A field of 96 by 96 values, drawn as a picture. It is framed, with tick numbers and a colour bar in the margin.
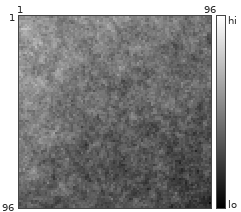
Grain: blotchy. Mirror symmetry: none. Slope: up to the top left. Stripes: none. Odd rows or columns: none. Ninth with the highest average: top left.
